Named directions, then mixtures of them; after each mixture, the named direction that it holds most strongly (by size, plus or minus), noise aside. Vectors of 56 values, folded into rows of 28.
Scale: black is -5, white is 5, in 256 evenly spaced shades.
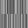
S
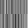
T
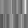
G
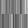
G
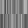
G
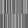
T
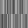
S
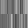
S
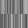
S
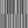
S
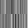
T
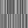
S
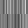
S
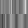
G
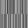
S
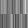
G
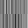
T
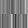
T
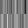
G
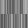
S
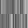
S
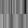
G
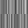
S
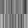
G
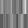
G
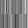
T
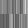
G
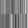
T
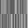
S
